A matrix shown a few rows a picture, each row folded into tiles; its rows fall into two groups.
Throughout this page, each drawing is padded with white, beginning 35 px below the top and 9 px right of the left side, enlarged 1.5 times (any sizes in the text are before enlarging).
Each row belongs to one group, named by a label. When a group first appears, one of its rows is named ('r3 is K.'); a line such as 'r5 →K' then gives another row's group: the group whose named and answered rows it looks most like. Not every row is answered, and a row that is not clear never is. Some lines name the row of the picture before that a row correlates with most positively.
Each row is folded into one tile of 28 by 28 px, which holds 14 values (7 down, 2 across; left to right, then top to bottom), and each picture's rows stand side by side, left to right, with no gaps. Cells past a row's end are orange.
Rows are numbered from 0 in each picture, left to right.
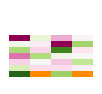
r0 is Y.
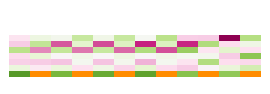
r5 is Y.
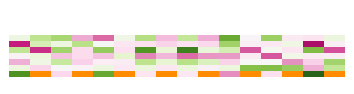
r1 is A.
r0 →Y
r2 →Y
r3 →A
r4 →A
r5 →A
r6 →A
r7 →Y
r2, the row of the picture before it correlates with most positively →5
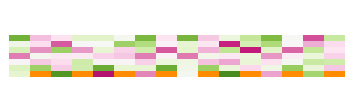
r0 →A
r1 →Y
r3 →A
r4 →A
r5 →Y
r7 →Y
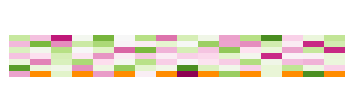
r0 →A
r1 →Y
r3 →A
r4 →A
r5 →Y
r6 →A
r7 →Y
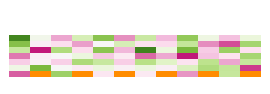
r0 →A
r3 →A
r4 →A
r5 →Y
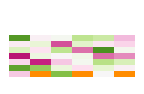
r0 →A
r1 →Y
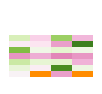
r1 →A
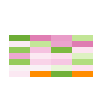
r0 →A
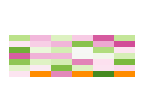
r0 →A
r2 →Y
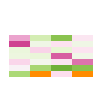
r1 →A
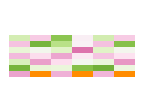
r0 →A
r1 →A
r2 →A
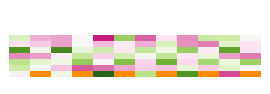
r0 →A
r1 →Y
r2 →Y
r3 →Y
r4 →Y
